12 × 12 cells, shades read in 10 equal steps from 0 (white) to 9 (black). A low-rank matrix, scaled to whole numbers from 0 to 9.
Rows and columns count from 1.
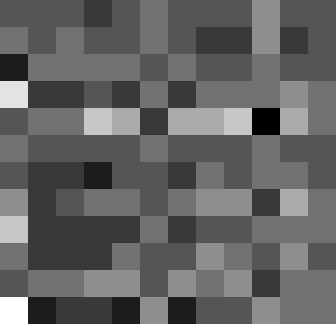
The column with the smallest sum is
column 1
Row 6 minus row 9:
3 -1 -1 -1 -1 0 -1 0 0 0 1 1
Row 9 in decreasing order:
7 7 7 7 7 6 6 5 5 5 5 2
